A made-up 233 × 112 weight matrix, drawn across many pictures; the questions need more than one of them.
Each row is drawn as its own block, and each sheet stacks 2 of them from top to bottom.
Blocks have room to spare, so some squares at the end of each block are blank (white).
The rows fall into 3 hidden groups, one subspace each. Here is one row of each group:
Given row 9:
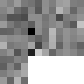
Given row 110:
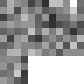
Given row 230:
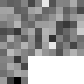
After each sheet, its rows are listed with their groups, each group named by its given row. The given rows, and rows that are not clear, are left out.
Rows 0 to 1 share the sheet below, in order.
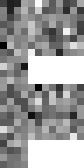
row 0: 9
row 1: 110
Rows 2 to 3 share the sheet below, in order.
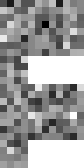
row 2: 230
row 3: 110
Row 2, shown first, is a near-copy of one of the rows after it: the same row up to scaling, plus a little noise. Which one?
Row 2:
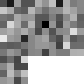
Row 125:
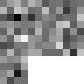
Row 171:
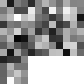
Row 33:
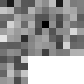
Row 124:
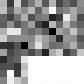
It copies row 33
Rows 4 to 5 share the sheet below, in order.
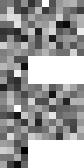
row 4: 230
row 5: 230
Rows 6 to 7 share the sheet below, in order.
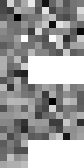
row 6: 230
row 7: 230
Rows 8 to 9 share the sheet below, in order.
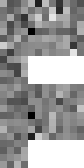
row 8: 110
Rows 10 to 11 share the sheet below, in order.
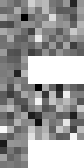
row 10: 110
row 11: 110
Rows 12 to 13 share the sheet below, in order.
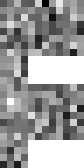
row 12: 110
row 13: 9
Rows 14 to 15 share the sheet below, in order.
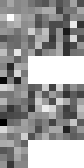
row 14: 9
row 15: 230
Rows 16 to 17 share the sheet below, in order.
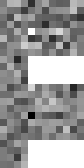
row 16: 110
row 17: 110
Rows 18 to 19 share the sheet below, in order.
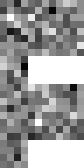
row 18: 230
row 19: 110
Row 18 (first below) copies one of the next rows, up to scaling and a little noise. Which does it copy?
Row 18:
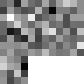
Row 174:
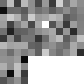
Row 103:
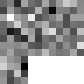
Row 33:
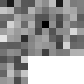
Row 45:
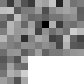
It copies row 103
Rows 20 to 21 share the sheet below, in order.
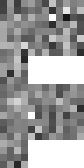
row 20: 230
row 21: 9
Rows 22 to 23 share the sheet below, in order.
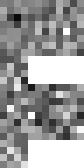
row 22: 9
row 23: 110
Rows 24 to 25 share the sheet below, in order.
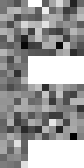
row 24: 110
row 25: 110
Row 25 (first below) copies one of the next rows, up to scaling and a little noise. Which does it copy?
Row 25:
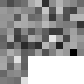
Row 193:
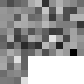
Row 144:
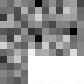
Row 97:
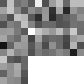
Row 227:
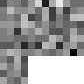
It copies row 193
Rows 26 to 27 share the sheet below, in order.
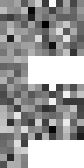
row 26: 230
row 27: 230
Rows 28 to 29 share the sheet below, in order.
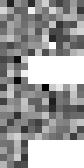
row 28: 230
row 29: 110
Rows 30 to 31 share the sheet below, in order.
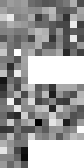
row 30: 9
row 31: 230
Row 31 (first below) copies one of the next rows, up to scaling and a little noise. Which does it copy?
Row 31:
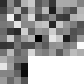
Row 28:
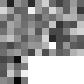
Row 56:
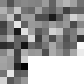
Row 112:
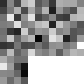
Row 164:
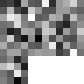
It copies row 112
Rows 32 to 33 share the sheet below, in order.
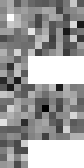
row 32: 9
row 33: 230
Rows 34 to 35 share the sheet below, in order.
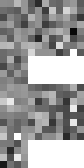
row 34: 110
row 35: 9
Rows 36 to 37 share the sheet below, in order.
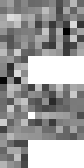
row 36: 9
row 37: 110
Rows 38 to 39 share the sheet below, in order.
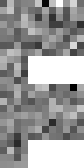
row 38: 110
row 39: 110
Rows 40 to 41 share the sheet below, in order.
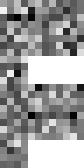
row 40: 230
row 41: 110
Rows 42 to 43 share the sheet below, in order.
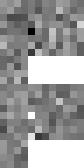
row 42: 9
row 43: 9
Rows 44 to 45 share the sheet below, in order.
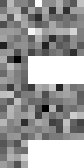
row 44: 110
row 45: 230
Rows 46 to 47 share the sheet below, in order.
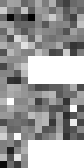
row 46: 230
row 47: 9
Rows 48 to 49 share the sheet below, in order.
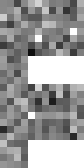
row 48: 110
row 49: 110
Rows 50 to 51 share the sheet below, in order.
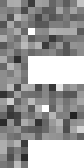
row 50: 110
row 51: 230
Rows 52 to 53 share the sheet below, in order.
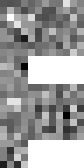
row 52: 230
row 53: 9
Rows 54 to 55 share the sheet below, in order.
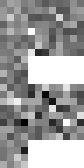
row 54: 9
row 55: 230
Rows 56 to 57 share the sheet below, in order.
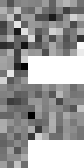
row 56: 230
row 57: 9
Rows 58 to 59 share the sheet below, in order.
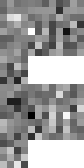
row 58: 9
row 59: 9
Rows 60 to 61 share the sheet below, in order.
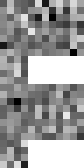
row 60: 110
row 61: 9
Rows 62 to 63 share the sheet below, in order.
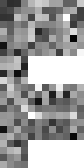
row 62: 9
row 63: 110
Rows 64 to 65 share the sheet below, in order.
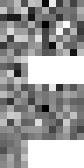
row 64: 230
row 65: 230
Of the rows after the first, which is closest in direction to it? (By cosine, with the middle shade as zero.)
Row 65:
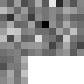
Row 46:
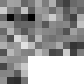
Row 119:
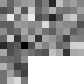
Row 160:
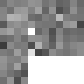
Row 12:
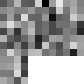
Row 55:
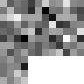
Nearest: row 46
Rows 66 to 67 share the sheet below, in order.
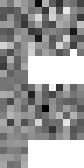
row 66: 110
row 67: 230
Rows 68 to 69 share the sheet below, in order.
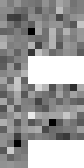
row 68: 9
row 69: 110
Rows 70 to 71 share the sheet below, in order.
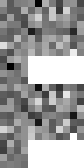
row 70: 110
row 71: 110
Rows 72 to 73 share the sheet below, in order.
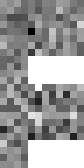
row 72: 9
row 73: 110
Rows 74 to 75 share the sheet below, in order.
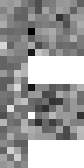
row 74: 9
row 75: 110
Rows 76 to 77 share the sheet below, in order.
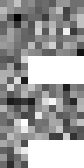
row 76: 9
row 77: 230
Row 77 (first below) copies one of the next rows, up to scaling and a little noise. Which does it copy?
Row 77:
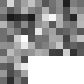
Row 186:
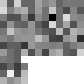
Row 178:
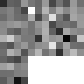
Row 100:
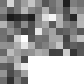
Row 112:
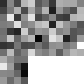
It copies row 100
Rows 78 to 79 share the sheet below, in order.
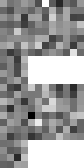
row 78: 110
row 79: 110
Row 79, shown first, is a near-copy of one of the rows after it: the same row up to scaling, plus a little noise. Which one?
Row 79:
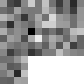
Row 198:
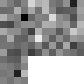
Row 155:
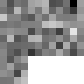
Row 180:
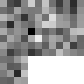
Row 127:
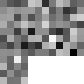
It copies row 180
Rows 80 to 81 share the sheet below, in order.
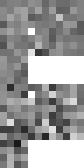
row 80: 9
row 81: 230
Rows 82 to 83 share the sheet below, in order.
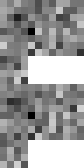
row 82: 9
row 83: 9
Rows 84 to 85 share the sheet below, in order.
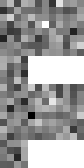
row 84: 230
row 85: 110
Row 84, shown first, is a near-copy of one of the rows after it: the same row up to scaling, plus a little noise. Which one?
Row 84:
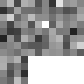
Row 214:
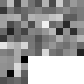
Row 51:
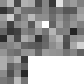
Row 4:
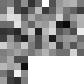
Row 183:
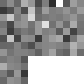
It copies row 51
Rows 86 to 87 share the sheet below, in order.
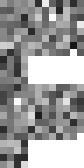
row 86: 110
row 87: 9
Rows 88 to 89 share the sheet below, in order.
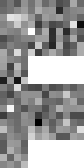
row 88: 9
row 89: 110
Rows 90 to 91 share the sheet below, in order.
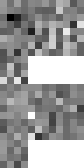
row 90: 9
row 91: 9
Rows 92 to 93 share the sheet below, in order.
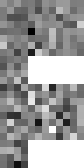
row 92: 9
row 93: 230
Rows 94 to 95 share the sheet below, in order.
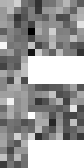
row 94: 9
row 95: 9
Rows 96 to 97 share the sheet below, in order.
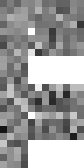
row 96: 9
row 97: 110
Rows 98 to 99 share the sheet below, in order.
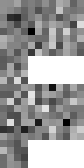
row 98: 9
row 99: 230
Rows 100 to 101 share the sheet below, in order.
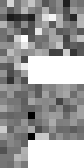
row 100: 230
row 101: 9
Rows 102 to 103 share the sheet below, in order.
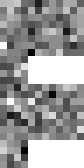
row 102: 9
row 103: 230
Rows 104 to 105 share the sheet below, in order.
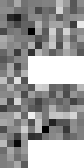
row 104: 9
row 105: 110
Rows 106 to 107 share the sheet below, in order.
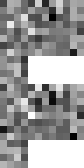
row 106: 110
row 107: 110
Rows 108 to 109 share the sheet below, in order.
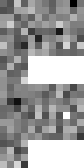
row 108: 110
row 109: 9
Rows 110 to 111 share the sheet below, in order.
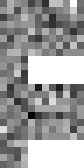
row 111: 110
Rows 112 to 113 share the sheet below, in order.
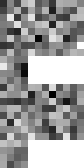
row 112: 230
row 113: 230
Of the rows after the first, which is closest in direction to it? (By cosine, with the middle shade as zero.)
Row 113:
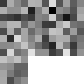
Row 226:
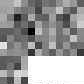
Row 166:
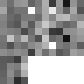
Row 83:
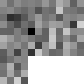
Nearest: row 83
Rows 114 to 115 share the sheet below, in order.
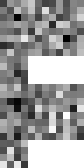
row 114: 230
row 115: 9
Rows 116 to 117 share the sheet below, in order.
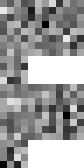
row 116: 230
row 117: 9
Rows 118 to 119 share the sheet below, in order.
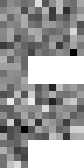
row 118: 110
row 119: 230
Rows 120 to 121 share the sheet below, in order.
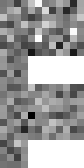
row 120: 110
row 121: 110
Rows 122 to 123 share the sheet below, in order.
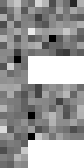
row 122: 110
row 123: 9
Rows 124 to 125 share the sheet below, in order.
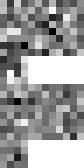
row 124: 230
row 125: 230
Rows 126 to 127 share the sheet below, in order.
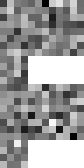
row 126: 110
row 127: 110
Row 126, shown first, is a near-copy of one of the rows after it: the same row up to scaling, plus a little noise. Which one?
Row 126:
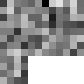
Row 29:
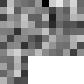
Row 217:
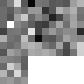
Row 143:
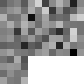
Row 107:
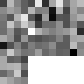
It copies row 29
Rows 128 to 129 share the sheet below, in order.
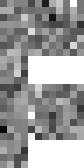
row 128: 110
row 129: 9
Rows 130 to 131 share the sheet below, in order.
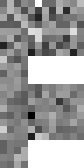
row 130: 110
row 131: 9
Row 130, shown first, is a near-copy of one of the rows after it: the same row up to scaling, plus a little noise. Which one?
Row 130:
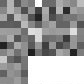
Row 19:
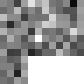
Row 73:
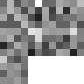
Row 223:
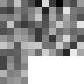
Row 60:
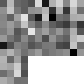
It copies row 73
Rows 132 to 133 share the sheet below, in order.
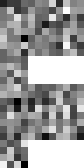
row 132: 230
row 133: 9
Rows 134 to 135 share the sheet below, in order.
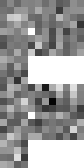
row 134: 9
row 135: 110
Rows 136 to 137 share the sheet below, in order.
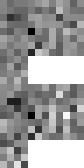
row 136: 9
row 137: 9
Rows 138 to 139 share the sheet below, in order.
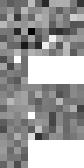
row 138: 110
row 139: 9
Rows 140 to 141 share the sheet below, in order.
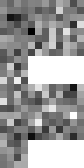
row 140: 9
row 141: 110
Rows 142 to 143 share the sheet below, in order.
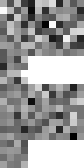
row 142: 230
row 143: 110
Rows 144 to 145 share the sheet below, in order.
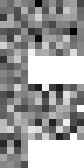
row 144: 110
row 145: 110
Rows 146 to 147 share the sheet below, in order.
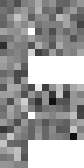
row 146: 9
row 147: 110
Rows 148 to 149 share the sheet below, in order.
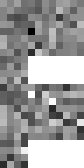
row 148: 9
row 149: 230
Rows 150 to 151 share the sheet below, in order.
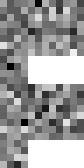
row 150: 110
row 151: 230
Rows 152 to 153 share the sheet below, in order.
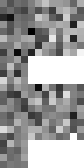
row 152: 9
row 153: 110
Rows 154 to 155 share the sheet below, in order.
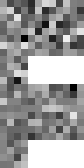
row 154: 230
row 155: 110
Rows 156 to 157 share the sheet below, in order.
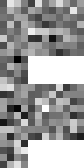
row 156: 110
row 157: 230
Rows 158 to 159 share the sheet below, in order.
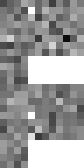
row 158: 230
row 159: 9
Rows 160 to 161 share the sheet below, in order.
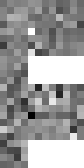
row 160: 9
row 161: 110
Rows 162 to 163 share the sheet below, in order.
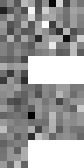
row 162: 230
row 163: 9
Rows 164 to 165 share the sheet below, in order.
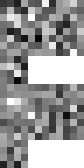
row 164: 230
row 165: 9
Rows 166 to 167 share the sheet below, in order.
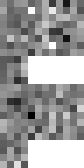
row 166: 230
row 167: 9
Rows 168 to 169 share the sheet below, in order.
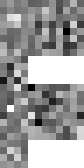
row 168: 9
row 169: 110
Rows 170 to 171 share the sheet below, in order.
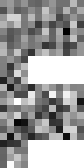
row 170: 9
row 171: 230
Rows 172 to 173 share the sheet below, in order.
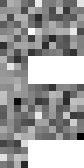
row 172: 110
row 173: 9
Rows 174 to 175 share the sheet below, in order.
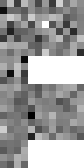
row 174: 230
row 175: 9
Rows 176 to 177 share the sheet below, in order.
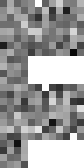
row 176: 110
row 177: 110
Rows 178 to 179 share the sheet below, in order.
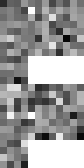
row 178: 230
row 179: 9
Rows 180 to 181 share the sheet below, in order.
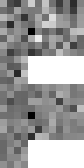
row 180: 110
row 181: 9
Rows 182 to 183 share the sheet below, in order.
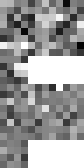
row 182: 230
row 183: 230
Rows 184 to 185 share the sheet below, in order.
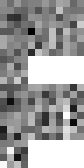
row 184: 9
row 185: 9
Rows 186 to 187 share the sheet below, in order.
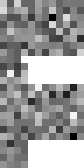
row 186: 230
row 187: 110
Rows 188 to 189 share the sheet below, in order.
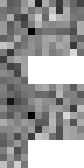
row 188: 110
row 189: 9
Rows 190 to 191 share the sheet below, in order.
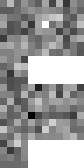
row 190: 230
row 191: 110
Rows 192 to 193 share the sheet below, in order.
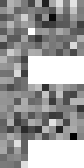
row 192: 110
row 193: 110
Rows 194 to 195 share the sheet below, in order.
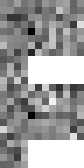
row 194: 9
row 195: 110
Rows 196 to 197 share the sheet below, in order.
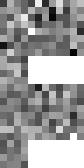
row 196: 110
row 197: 110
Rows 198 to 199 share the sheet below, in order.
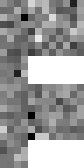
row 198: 110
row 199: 9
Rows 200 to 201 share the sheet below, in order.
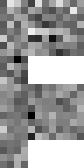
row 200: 110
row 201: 9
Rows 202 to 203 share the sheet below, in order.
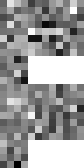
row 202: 110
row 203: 9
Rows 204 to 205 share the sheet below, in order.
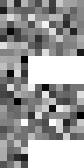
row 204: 230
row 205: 230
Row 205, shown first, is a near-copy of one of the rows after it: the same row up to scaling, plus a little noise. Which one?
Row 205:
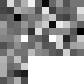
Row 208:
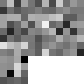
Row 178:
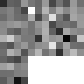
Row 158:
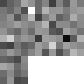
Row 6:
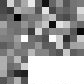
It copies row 6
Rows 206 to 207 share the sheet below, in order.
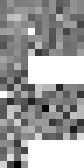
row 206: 9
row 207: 230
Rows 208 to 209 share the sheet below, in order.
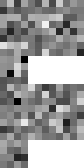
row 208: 230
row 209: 230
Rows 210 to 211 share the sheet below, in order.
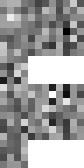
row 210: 9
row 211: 230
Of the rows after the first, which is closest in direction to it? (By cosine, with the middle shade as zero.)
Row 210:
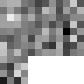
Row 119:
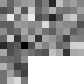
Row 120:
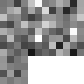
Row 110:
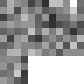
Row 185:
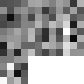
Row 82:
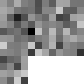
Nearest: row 110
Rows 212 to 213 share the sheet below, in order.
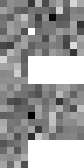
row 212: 110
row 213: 9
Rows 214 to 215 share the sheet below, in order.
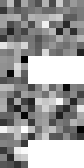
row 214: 230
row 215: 230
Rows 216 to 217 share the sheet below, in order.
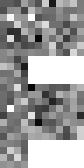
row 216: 230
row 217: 110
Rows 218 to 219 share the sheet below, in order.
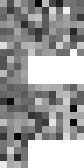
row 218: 110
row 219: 9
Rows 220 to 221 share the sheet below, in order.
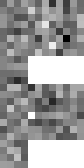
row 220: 230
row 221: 110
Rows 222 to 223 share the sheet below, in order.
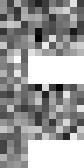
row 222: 110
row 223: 110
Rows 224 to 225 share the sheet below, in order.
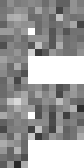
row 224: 9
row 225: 9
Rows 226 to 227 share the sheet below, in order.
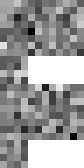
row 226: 9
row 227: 110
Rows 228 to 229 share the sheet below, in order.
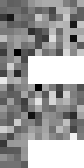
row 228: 9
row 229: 110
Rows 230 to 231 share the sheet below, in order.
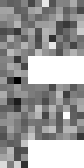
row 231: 9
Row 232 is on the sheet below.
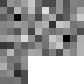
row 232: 230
